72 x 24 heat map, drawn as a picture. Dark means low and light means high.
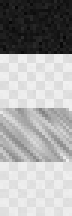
It is made of 4 by 1 panels. Panel 1,1: very low, fine-grained, faint in contrast. Panel 2,1: very high, checkered, faint in contrast. Panel 3,1: high, slanting down to the right. Panel 4,1: very high, checkered, faint in contrast.
